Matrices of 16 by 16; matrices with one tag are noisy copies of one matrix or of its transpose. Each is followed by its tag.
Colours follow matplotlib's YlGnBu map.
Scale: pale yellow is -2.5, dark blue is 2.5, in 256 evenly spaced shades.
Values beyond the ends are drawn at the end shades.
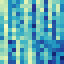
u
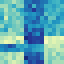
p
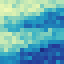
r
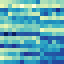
u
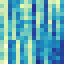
u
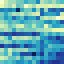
u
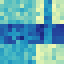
p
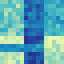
p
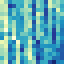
u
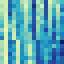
u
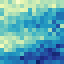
r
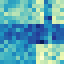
p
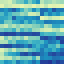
u
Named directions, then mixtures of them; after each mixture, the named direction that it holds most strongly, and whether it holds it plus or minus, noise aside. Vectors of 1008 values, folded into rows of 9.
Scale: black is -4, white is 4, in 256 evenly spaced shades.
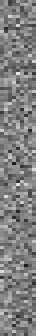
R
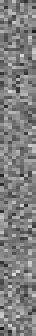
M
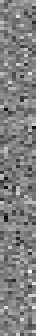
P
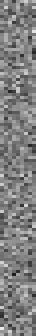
M, minus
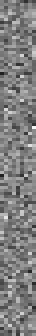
M, plus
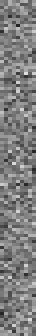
R, minus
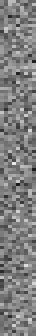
R, minus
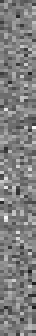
P, minus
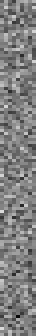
M, minus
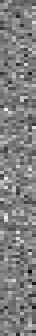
P, minus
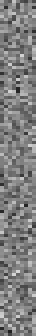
M, plus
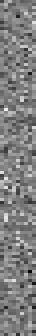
P, minus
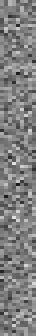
R, minus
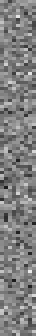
P, plus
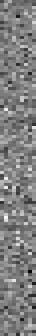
P, minus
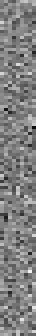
P, plus
